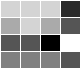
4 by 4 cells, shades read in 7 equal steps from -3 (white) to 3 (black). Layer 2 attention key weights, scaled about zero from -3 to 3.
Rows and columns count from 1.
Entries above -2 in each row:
1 3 3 4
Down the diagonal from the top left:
-2 -2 3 1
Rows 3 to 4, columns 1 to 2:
1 1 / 0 0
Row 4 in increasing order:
0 0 0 1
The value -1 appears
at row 2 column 1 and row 2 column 3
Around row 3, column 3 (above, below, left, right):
-1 0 1 -3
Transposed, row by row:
-2 -1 1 0 / -2 -2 1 0 / -2 -1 3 0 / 2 1 -3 1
